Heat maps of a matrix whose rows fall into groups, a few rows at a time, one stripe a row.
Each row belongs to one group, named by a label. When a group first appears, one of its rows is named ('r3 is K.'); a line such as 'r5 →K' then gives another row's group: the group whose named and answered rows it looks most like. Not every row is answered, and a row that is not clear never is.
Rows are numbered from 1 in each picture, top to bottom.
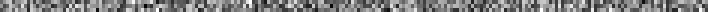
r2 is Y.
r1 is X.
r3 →X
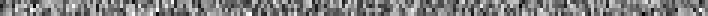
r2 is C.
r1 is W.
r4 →X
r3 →X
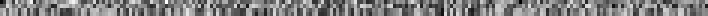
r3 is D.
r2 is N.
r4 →D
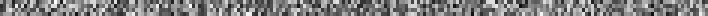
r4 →X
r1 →Y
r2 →W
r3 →N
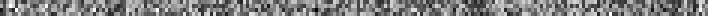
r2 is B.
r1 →N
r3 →X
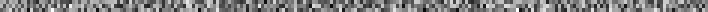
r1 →D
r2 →Y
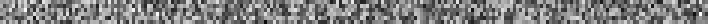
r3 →C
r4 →C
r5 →N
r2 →B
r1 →Y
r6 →D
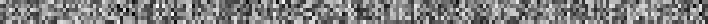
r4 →W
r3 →Y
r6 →N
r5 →Y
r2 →W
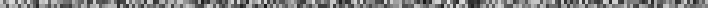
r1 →B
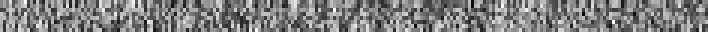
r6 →B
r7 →B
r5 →D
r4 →C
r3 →N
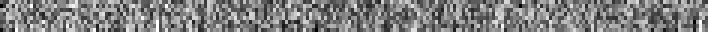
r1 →Y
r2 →W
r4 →N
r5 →N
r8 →X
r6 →W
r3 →D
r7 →C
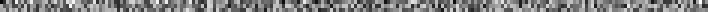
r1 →W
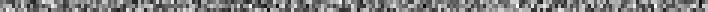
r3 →B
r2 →X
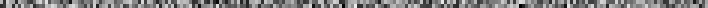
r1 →B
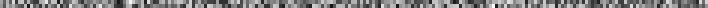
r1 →B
